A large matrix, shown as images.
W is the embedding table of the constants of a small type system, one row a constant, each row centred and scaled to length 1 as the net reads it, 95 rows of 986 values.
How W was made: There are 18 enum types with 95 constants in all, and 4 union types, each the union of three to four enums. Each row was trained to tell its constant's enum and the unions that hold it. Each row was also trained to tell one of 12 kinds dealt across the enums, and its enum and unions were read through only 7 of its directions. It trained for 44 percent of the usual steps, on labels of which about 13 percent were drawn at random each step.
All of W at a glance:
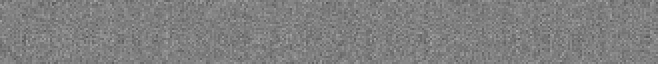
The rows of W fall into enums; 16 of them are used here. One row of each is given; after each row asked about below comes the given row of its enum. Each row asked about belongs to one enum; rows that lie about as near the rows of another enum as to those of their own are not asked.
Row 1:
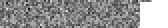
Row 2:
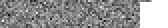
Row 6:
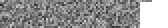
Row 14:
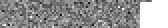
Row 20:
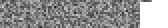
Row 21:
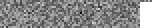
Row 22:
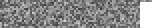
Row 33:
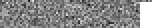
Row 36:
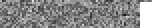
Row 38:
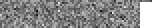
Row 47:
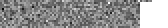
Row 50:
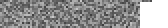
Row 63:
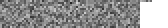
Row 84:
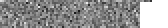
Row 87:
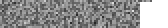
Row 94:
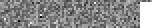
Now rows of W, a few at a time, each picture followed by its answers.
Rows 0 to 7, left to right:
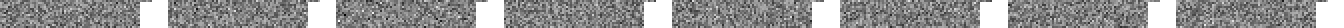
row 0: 63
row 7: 94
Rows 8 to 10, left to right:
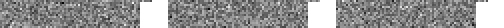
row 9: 1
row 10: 21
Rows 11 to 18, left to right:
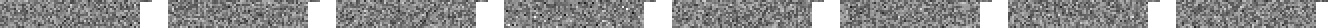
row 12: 50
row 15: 33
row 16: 50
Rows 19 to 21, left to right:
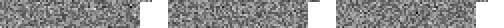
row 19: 47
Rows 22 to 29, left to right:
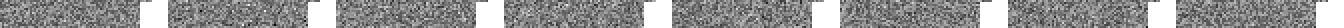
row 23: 47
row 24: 33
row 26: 36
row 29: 21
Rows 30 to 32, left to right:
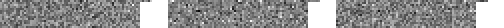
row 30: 1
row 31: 2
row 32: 84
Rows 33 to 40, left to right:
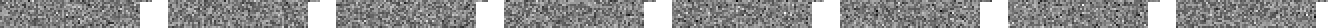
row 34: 14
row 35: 6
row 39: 14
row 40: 1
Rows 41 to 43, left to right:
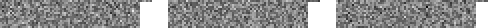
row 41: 47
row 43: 20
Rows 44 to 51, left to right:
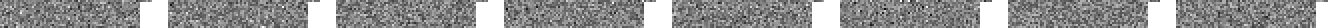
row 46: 63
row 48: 20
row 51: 21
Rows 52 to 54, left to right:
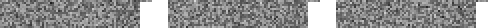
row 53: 14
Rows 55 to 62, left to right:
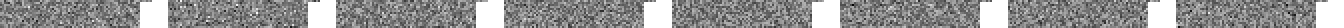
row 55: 47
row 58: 21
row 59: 1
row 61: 21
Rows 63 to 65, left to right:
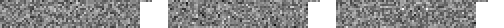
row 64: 6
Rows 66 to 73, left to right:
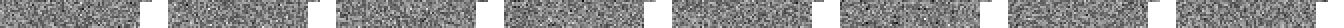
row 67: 50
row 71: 36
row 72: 63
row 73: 38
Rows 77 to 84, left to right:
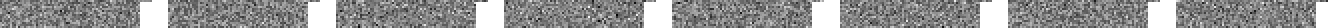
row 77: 14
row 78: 50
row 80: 33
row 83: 50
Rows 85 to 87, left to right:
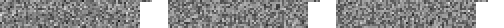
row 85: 20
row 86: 63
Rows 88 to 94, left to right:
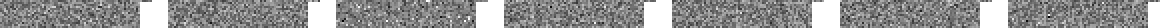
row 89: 63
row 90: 2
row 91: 6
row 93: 6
